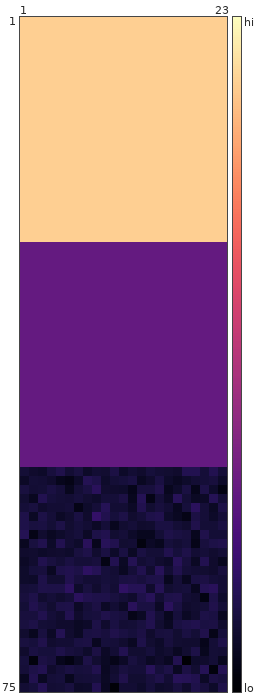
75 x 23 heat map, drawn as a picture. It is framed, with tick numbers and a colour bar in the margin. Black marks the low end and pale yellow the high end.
It is made of 3 by 1 panels. Panel 1,1: very high, flat. Panel 2,1: low, flat. Panel 3,1: very low, fine-grained, faint in contrast.
